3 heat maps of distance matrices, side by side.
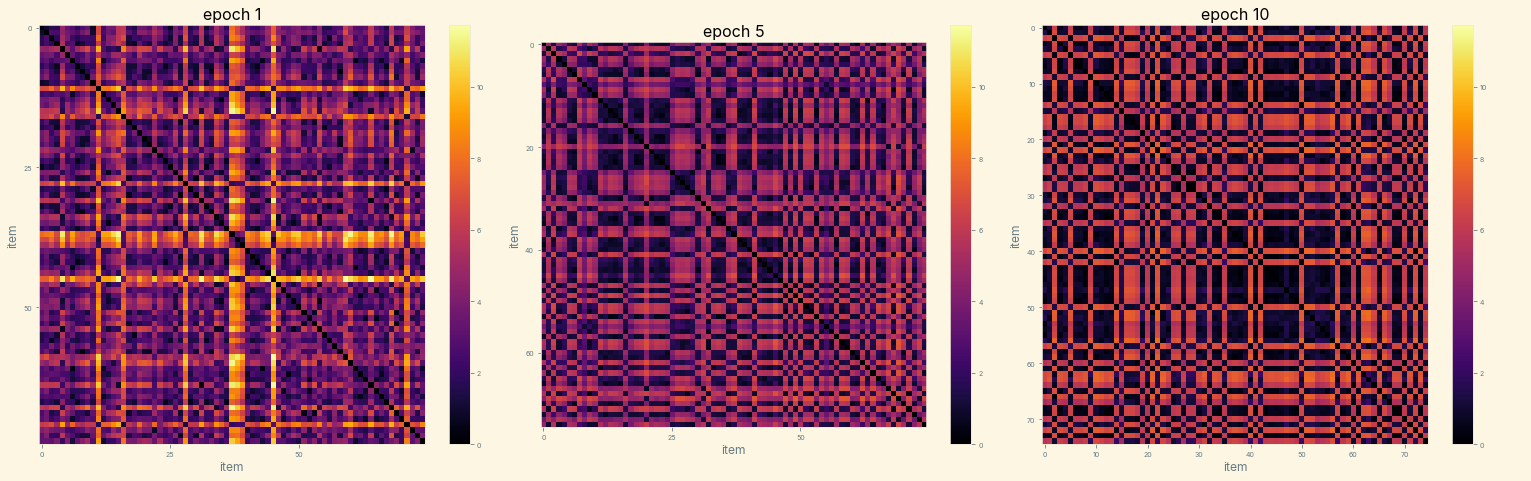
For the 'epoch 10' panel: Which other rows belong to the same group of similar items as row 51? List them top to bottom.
0, 1, 3, 4, 6, 7, 8, 10, 11, 12, 13, 15, 19, 21, 23, 24, 27, 30, 31, 33, 34, 36, 37, 38, 39, 41, 43, 44, 45, 46, 47, 48, 49, 52, 53, 54, 55, 56, 58, 59, 61, 65, 68, 69, 71, 73
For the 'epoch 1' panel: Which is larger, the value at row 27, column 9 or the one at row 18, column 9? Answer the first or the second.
the second
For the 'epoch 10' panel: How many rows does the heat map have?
75
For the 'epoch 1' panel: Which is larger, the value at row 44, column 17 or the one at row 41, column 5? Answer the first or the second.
the first
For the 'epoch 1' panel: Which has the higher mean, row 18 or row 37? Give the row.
37
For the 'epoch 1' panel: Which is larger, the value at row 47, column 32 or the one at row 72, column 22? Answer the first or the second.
the first
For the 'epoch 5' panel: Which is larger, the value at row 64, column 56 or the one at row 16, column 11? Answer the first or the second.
the second
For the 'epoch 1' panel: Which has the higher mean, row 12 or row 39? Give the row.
39
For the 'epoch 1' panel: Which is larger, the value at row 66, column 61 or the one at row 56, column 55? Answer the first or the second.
the second
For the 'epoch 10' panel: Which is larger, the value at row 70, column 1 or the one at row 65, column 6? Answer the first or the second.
the first
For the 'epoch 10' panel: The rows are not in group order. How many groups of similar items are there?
2
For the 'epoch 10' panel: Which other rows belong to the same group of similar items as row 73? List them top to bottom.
0, 1, 3, 4, 6, 7, 8, 10, 11, 12, 13, 15, 19, 21, 23, 24, 27, 30, 31, 33, 34, 36, 37, 38, 39, 41, 43, 44, 45, 46, 47, 48, 49, 51, 52, 53, 54, 55, 56, 58, 59, 61, 65, 68, 69, 71
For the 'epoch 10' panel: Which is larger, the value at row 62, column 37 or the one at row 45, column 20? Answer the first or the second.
the first
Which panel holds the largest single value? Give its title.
epoch 1
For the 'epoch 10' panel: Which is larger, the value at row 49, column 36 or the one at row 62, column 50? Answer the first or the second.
the second
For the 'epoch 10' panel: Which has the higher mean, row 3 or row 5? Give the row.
5
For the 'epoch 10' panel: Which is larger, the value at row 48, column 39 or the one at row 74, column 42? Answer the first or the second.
the second
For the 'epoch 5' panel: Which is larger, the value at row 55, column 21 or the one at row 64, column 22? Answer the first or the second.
the second
